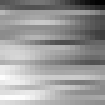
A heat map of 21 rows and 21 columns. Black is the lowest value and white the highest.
Neither half mirrors the other. Streaks run across, left to right. The field climbs toward the bottom left. The bottom left is the ninth with the highest average. The ninth with the lowest average is the top right.
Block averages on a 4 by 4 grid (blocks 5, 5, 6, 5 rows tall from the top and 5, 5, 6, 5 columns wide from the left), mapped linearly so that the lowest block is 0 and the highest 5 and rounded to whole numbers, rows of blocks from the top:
2 2 2 0
3 3 2 1
5 4 3 2
5 4 3 2
